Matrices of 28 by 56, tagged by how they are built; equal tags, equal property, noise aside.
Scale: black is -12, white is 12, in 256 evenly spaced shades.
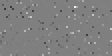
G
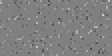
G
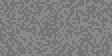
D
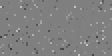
G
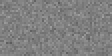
D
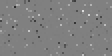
G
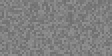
D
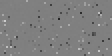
G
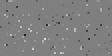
G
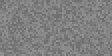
D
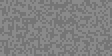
D
